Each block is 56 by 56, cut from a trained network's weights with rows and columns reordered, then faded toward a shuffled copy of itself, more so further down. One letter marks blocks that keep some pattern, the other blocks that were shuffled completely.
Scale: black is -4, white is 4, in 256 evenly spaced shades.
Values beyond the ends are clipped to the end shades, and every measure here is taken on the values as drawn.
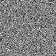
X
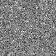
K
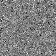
X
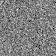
X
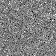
X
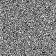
X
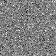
K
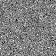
X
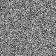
X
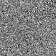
K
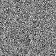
K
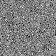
X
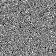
X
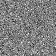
X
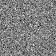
X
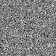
K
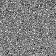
K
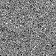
K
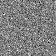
X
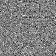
K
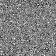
K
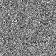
K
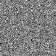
K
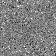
X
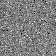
X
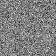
K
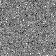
X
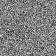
X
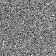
X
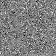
X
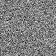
X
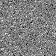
X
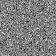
X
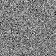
K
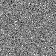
X
